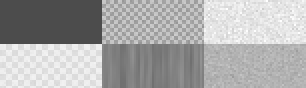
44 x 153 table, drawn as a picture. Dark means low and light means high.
It is made of 2 by 3 panels. Panel 1,1: low, flat. Panel 1,2: high, checkered. Panel 1,3: very high, fine-grained, faint in contrast. Panel 2,1: very high, checkered, faint in contrast. Panel 2,2: middling, streaked downward, faint in contrast. Panel 2,3: high, fine-grained, faint in contrast.
